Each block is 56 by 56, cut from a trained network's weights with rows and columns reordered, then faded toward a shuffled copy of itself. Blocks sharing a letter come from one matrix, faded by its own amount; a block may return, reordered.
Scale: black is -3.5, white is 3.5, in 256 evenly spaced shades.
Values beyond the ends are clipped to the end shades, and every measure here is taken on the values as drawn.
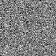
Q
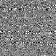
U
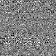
U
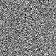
Q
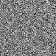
Q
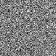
Q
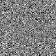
U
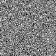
Q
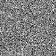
Q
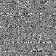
U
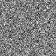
Q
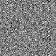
Q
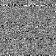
U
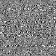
U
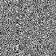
Q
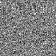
Q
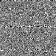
U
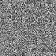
Q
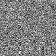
Q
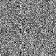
Q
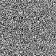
Q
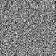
Q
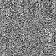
Q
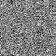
Q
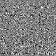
U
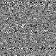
U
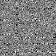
U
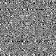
U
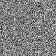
Q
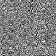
Q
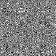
U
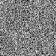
Q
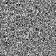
Q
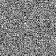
Q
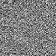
Q
